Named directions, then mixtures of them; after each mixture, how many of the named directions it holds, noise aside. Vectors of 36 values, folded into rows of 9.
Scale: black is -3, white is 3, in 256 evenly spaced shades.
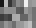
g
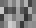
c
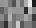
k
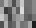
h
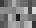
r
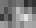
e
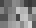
two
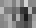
three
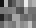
one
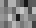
two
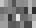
one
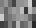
two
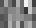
three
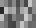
one
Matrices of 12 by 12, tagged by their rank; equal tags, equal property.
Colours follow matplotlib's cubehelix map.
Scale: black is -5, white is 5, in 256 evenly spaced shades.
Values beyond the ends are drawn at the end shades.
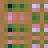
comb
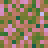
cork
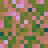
cork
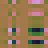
comb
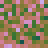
cork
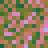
cork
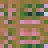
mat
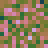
cork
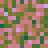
cork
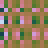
comb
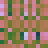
mat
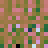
mat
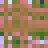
mat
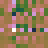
mat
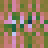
mat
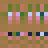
comb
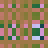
comb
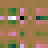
comb
